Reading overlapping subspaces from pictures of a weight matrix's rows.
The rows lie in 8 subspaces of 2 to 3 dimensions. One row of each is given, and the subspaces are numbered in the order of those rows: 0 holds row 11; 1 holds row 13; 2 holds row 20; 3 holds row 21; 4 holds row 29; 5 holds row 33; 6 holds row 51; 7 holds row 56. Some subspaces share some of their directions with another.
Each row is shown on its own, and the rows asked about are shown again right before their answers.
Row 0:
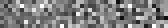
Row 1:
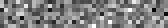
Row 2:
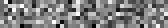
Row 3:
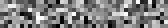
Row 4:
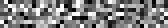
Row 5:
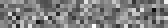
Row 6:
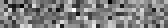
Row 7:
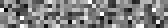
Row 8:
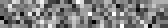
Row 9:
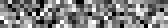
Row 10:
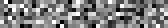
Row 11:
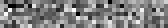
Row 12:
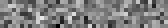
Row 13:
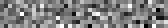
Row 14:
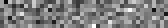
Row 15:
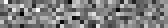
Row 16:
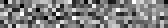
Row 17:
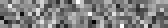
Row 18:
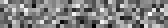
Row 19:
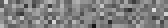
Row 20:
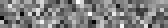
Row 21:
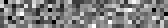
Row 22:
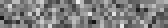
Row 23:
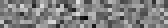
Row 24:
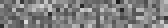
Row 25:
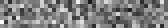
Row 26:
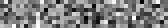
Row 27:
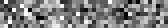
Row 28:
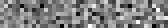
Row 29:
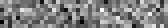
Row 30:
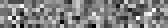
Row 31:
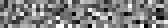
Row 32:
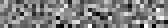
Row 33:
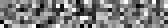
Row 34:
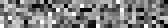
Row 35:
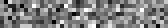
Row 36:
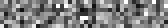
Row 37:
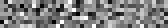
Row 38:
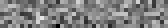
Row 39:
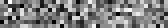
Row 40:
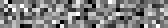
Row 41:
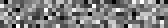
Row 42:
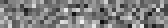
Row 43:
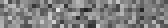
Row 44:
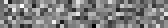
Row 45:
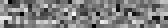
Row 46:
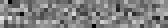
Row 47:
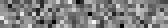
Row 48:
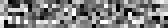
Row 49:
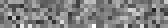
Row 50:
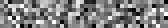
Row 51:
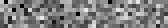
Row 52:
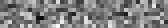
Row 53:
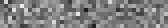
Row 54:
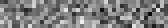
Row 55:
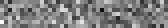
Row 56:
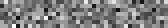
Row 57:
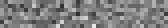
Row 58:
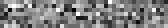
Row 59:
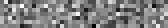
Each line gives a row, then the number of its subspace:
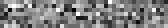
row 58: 0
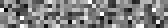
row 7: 3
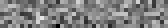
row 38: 6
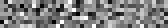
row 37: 5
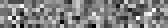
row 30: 7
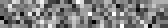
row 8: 2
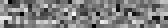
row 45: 0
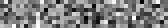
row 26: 7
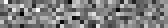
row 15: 7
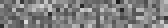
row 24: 1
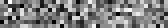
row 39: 4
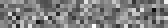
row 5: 7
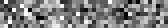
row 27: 6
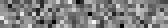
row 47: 2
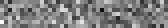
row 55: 4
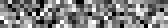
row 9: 2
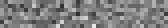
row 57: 5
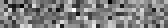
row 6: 0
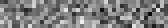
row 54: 4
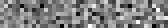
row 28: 1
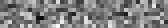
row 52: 6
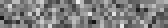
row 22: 2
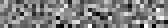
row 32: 1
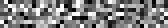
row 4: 5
